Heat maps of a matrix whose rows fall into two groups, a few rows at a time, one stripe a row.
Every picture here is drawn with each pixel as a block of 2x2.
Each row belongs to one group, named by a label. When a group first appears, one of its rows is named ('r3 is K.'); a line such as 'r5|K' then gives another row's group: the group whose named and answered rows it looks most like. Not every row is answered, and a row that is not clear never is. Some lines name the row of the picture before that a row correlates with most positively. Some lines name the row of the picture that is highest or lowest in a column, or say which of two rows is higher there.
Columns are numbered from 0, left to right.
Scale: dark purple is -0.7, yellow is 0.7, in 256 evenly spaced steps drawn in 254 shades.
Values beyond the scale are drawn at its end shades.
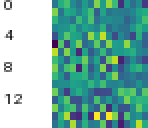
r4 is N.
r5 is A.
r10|N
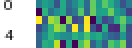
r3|N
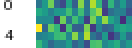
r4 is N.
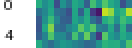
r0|A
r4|N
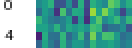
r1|A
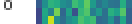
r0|N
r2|N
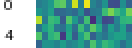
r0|N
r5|A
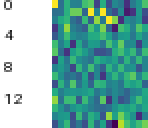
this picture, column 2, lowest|6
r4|N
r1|N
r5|A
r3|N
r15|N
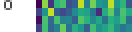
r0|A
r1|N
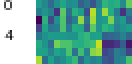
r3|A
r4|N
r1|A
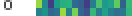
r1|A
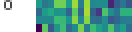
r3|A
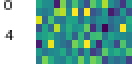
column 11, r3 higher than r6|No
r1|N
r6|N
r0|A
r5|N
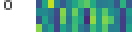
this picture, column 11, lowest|0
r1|A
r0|N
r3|A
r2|A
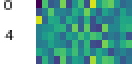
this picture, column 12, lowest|6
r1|N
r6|N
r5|N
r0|A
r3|N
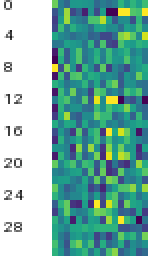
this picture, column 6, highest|18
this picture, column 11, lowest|12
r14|N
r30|N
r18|A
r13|A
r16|A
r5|N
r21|N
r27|A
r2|N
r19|A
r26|N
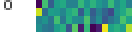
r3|N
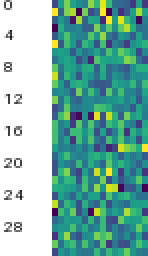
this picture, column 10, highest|23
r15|A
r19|N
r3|A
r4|N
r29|N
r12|A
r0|N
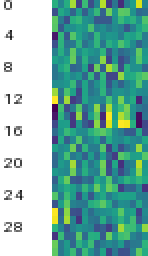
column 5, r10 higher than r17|Yes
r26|A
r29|A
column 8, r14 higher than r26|No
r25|N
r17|A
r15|A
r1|A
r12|A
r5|A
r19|N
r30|A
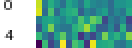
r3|N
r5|A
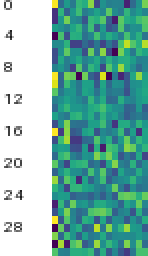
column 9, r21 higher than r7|No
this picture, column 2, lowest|30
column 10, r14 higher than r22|Yes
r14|N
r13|N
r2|N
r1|A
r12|N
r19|N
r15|N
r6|N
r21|N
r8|A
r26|N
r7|A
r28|A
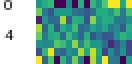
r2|A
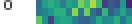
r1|N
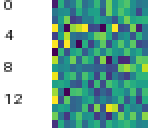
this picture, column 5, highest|3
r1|A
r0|A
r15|A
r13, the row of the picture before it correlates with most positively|0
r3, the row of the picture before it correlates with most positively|2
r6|A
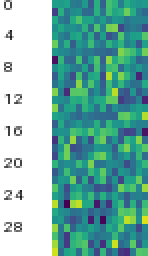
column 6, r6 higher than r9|No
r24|N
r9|A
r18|N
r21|N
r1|A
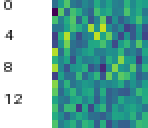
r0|N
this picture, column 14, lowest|7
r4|N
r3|N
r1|A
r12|N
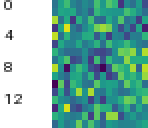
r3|N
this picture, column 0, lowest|10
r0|N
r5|A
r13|N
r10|A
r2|A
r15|A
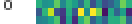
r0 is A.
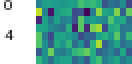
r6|N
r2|A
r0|N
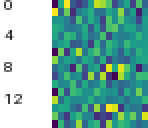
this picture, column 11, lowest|13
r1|A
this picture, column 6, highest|9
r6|A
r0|N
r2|A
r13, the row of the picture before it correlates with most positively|3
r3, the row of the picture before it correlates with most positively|3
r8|A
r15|A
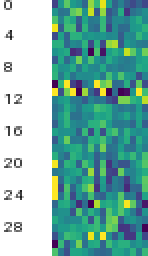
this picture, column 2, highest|10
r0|N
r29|N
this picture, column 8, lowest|6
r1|N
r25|A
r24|A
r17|N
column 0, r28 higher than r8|No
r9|A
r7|A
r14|N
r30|A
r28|N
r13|N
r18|N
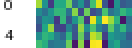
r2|A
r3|N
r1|N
